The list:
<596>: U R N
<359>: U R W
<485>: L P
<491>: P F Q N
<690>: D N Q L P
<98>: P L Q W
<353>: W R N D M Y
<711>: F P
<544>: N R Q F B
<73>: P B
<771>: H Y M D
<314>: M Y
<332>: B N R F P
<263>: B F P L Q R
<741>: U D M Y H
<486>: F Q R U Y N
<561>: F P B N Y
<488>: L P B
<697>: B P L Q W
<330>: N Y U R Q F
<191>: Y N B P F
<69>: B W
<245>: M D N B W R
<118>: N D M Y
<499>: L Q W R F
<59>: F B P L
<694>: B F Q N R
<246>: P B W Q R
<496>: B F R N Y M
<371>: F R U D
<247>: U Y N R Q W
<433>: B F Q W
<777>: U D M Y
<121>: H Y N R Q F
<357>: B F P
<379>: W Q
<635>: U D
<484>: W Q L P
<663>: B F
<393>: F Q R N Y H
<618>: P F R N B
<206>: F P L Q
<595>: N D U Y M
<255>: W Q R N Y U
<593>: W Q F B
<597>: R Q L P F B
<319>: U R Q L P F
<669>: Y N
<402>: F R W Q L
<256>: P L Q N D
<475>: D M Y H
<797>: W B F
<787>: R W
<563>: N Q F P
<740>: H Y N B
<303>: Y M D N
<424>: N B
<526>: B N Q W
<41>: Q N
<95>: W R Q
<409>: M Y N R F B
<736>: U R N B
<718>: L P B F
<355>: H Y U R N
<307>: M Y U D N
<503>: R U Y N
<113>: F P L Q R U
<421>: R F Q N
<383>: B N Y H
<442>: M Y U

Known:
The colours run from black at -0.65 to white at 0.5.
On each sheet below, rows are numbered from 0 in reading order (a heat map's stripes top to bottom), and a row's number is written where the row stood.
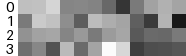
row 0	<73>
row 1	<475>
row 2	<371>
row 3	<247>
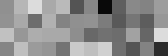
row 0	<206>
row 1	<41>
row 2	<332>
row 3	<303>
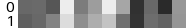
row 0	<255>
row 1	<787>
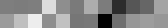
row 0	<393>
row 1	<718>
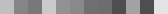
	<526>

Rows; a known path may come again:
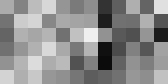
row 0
<246>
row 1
<485>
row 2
<314>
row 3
<484>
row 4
<206>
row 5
<561>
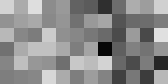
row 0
<357>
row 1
<371>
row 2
<526>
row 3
<98>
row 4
<303>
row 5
<421>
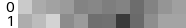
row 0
<191>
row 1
<711>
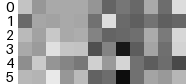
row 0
<332>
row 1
<319>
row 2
<618>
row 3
<263>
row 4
<118>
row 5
<59>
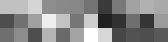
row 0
<73>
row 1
<499>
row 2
<247>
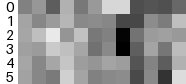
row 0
<330>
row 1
<69>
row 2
<718>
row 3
<697>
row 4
<496>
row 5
<544>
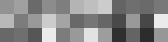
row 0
<736>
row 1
<694>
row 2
<255>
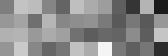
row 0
<475>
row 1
<41>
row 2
<563>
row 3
<595>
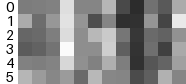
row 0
<379>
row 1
<593>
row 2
<787>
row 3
<95>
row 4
<393>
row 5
<383>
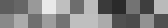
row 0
<402>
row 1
<669>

